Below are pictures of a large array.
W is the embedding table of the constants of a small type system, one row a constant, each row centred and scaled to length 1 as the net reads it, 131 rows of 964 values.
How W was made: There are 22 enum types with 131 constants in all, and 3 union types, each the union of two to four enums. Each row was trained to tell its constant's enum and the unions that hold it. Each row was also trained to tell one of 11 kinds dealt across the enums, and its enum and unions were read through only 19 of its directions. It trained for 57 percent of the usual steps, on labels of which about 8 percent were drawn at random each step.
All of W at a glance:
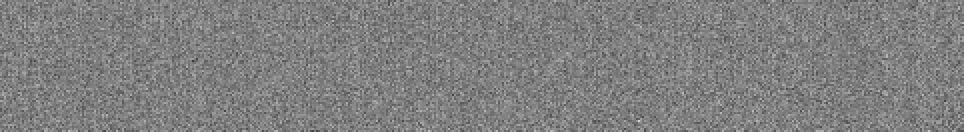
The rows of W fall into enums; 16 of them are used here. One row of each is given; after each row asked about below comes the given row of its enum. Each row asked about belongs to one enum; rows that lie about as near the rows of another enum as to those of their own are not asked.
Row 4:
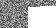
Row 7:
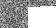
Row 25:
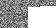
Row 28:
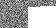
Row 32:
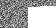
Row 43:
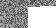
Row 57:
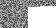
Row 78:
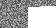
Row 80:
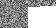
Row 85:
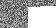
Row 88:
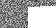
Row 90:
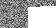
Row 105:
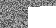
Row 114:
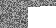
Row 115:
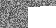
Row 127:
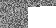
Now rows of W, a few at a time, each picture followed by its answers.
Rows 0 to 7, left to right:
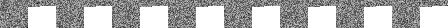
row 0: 127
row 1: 57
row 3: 32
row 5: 115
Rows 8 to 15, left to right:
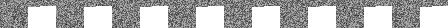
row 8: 105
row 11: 105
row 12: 78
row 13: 88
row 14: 105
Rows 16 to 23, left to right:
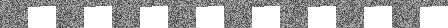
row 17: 25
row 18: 90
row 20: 28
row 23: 90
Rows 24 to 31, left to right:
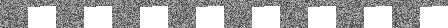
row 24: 57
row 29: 85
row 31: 90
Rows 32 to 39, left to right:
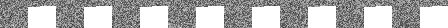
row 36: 25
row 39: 7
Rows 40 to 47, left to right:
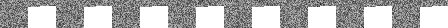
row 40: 85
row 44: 7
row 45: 90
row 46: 80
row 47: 78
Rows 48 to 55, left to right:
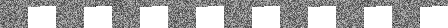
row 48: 57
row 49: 90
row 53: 115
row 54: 88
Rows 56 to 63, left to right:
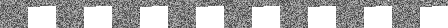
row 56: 114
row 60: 105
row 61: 57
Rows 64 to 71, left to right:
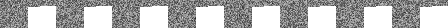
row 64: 115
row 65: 88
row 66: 85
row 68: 78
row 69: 7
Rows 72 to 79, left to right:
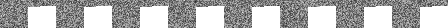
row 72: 57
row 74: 105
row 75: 115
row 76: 127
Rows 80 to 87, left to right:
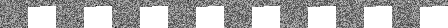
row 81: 78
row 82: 114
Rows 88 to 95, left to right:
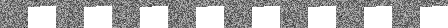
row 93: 88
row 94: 88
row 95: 88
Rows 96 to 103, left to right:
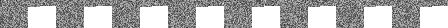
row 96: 32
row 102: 105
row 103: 78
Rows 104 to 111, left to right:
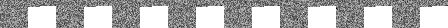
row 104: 90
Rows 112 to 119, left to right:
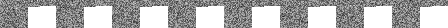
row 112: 7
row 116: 85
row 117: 114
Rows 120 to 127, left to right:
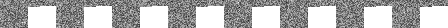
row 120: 7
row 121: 7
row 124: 114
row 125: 78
